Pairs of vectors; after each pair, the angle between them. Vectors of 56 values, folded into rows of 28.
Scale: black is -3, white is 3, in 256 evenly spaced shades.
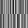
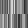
orthogonal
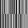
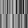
orthogonal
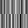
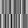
nearly opposite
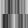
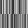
orthogonal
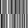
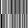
nearly parallel
